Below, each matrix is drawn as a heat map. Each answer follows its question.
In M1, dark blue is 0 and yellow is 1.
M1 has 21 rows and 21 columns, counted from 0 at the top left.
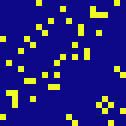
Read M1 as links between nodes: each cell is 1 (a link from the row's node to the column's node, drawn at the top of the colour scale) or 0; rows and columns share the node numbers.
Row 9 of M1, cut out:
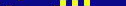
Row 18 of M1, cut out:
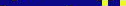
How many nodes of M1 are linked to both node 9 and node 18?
0
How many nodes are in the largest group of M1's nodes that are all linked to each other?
3
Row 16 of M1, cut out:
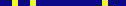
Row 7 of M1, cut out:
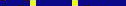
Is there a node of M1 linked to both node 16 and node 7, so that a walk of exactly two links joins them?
yes
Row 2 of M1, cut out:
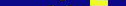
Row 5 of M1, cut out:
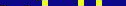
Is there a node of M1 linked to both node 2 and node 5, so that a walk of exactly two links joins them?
yes
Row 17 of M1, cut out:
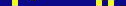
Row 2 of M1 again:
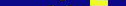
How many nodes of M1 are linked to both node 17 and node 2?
1
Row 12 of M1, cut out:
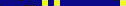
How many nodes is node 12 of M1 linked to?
3
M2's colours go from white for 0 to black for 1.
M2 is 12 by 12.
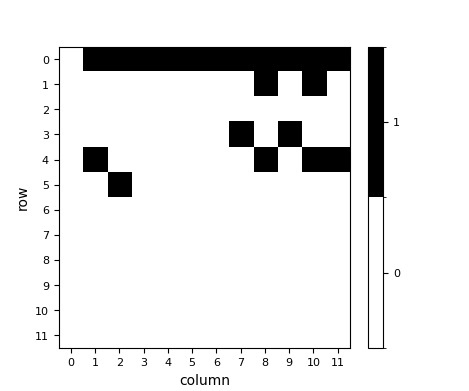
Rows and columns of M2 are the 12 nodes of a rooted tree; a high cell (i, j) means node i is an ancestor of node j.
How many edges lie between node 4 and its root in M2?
1
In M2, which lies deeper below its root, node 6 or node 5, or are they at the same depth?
the same depth
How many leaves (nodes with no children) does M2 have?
7
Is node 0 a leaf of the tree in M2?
no
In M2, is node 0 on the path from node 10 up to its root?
yes
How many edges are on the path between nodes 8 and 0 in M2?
3
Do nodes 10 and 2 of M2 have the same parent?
no
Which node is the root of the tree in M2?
0
